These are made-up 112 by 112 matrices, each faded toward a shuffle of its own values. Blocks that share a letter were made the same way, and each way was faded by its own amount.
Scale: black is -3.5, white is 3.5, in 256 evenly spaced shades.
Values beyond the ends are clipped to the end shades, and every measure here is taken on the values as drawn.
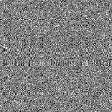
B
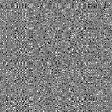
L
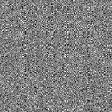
B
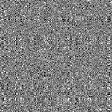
B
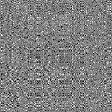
L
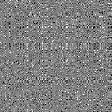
L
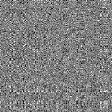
B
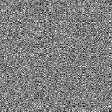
B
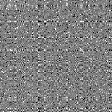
L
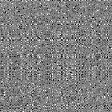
L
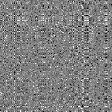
L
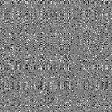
L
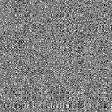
B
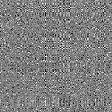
L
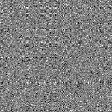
B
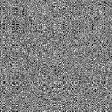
B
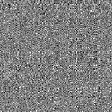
B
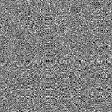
B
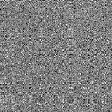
B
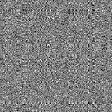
B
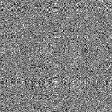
B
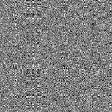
B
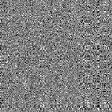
B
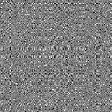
L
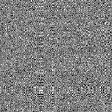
B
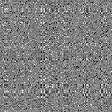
L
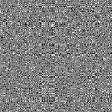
L
